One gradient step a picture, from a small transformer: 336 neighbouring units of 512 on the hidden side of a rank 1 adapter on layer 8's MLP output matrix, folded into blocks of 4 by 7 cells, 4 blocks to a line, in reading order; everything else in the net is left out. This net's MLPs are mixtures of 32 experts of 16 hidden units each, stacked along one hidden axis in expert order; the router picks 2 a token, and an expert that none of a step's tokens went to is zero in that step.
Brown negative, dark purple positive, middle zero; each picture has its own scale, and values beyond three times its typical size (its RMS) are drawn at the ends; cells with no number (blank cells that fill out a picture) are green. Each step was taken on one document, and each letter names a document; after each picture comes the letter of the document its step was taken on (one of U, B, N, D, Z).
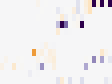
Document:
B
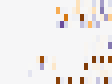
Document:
B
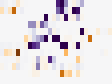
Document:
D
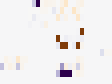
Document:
D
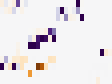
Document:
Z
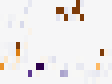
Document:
Z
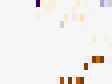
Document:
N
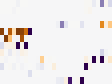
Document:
B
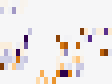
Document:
D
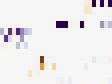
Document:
B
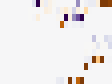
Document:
N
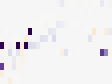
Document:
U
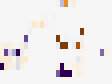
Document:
D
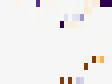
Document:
N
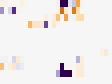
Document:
D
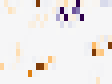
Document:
Z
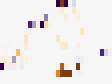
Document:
D
